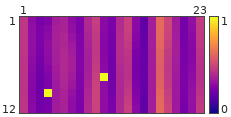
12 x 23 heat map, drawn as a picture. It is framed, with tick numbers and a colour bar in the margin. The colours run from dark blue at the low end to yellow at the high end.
No overall slope runs across the table. The values are skewed, with a long tail toward high values. Stripes running up and down repeat 5 times from left to right. The grain runs up and down. Two lone cells stand out, each far higher than its neighbours.
